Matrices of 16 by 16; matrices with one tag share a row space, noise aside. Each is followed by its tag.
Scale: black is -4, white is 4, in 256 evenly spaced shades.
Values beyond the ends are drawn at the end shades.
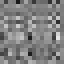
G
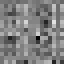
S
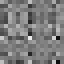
G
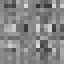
S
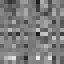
S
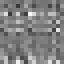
G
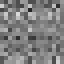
G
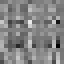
G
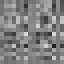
S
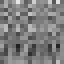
G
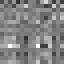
S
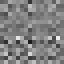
G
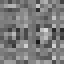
S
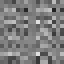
S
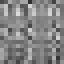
G
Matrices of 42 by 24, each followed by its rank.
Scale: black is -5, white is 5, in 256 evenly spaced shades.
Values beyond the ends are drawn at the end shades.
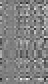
three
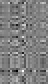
two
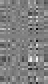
two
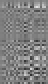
two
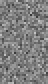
full rank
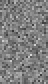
full rank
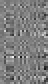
three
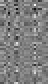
three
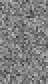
full rank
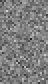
full rank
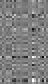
two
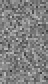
full rank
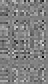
three
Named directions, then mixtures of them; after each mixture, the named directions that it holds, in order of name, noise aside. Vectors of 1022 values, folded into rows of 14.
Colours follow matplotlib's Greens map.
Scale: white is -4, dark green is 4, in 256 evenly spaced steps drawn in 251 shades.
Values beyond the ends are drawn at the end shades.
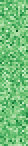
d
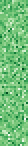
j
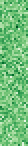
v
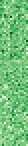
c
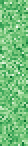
v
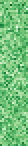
d, v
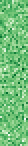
j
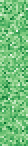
c, d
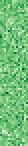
j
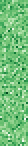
j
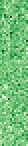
c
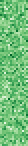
c, d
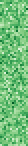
d, v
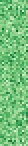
d, j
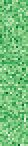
j, v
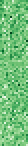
c
